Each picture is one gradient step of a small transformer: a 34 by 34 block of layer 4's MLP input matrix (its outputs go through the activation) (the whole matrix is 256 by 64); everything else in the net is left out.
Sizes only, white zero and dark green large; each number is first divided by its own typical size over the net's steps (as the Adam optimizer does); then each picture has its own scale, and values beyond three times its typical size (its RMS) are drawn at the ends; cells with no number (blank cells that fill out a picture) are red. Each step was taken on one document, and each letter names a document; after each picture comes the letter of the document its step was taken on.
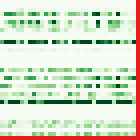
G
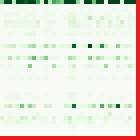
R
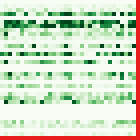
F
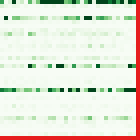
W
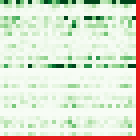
W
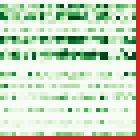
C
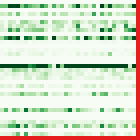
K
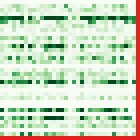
C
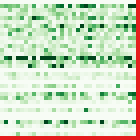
F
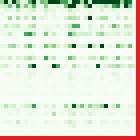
R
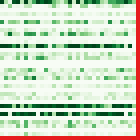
K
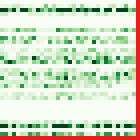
C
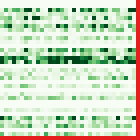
F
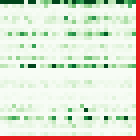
W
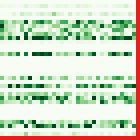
K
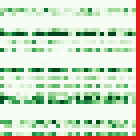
G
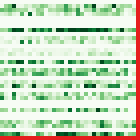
C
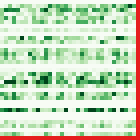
C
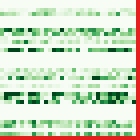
G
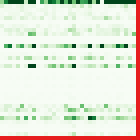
R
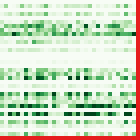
K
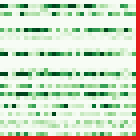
K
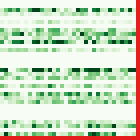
G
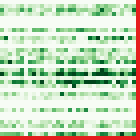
C
